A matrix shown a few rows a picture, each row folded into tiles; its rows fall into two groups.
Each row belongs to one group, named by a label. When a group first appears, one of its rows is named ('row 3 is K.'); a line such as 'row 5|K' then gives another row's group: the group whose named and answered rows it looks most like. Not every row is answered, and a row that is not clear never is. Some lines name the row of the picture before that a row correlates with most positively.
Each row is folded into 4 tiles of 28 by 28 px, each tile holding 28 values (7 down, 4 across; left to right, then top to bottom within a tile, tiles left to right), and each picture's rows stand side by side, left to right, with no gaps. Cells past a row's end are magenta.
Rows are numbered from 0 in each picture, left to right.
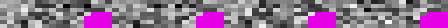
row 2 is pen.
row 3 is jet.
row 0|pen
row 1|pen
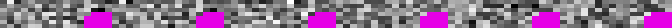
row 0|jet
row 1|jet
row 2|jet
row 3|pen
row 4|pen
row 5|pen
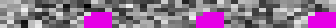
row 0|pen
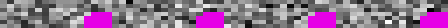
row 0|pen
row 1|jet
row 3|jet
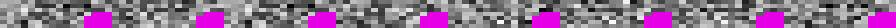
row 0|pen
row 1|jet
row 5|jet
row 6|jet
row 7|pen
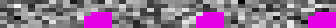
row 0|jet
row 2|jet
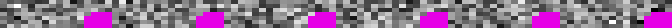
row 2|pen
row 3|jet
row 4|pen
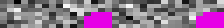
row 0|jet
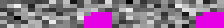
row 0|jet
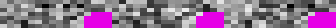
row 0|pen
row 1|pen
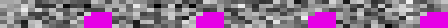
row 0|pen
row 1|pen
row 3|pen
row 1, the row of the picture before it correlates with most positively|0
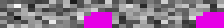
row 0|jet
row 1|jet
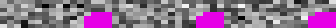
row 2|jet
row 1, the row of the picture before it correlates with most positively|1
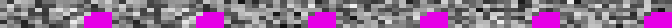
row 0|pen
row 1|pen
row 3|jet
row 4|jet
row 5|jet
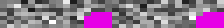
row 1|jet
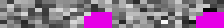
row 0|pen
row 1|jet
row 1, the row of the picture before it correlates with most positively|0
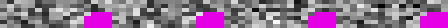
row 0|pen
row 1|pen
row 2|jet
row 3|pen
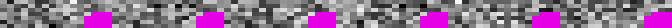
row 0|pen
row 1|pen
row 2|pen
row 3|pen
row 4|jet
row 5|jet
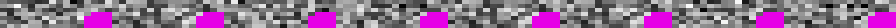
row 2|jet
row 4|pen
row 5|pen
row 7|pen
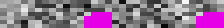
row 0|pen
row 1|pen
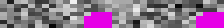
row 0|pen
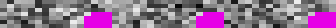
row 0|pen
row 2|pen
